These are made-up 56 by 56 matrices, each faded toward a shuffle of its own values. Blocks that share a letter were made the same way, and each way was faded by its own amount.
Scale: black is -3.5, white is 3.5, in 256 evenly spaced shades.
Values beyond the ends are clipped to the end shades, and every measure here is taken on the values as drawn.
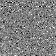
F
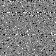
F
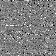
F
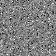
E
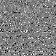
F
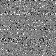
F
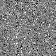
E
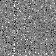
E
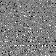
F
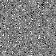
E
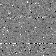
F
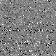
F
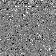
F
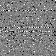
F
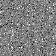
E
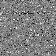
F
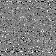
F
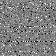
F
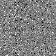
E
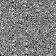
E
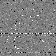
F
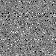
F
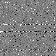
F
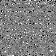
F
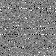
F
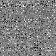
F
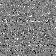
F
